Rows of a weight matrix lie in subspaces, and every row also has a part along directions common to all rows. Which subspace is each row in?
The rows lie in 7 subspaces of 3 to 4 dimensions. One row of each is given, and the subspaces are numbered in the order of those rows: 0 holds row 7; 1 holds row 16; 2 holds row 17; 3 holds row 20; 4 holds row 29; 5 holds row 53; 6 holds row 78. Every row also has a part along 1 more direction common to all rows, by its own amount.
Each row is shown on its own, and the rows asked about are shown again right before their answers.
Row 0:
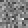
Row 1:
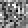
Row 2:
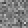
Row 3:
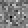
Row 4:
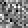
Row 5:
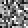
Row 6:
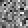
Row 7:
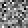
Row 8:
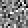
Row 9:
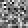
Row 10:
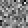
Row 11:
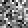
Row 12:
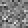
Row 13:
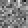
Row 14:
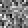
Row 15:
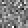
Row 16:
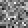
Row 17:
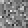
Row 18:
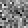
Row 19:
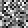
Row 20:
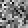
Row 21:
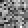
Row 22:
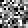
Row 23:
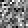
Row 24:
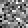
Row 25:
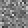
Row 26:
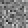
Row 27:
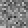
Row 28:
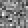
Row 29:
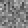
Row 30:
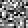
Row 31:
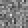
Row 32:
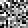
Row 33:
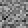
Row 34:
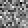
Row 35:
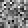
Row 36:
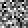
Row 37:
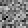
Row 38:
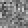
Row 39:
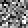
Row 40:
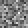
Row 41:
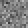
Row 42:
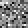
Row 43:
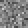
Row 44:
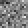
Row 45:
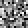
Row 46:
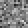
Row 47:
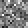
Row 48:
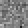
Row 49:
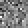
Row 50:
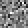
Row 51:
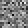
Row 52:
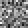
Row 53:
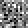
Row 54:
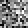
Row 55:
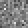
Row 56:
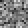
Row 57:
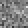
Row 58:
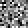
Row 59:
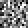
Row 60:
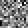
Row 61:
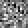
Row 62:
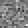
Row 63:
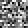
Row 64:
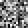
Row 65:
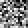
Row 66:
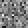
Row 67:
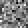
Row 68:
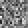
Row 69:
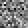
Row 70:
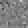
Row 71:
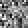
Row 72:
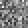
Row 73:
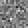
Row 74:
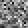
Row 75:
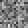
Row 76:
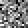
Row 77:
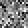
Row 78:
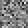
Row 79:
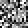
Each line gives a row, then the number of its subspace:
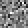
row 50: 0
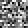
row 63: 6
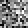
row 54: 3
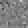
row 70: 2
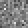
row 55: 4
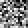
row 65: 3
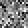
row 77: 0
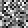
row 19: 6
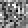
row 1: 5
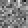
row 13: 6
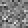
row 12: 2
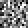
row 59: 4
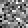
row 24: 4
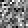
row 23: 5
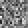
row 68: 0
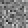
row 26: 2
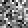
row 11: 3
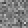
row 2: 3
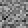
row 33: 2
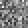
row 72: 3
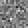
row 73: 5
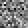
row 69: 0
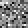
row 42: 2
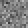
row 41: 2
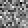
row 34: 0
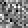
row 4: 5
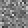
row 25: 6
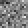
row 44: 2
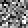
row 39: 2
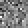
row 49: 0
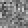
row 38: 5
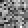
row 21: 4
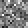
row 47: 6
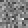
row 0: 1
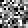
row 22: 0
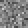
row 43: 1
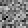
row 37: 2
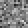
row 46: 4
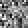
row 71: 3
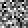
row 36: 0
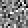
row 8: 0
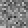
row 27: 1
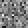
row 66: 6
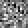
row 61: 5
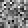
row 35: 3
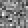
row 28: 1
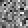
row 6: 2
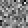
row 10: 6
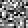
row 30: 1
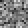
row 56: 4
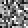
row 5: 5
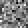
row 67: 4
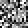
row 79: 6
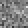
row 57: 3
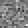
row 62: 5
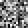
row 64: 1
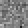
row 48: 4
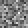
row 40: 5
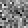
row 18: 3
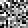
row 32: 2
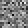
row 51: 6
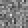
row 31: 3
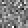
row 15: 0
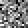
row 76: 4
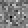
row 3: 5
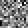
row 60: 6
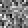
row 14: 3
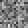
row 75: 1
